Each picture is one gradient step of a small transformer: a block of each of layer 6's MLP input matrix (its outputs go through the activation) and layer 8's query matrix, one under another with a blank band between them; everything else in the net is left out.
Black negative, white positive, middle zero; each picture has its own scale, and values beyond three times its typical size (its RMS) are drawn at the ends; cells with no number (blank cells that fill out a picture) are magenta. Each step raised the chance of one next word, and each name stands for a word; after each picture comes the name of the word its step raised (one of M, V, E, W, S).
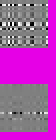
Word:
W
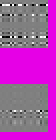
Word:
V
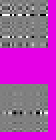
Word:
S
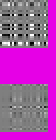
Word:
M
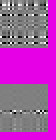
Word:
V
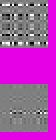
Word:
M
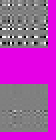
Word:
S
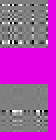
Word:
W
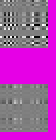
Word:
V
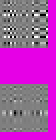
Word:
S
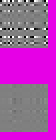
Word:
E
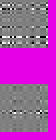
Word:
W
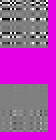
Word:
S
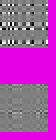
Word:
W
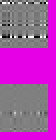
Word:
V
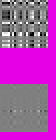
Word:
E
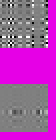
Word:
E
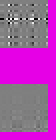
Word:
M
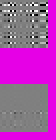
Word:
V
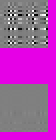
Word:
E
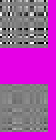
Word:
E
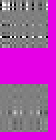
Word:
V
